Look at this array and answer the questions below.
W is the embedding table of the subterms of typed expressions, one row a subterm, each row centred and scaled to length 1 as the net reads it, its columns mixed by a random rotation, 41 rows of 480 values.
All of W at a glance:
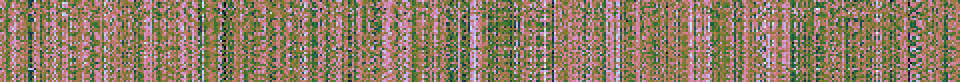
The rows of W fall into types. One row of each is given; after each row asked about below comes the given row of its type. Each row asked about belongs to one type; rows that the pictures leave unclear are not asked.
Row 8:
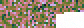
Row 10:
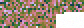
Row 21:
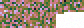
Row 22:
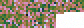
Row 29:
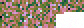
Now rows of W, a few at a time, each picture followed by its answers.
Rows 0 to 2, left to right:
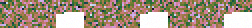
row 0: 10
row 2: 29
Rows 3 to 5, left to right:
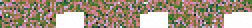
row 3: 21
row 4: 10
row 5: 22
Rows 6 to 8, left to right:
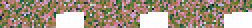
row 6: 22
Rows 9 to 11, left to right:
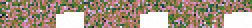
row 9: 29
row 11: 22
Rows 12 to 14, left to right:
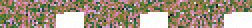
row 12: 22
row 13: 21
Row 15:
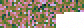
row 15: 8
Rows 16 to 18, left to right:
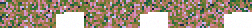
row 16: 10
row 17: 29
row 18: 8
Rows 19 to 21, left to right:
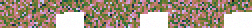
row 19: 8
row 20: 22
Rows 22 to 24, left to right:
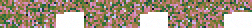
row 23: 29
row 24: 29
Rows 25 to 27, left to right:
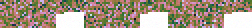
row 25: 8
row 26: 21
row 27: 22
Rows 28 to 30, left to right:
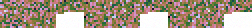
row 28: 21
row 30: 29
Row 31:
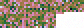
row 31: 22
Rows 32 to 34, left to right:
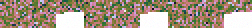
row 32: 8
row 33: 29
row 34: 22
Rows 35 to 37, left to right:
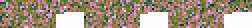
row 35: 10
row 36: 29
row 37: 8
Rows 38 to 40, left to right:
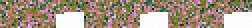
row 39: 29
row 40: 8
